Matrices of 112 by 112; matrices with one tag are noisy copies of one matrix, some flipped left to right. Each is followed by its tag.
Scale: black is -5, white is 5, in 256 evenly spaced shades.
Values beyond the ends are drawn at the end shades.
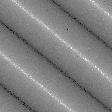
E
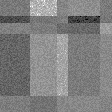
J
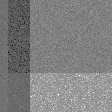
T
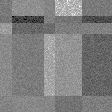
J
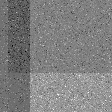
T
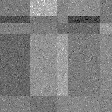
J
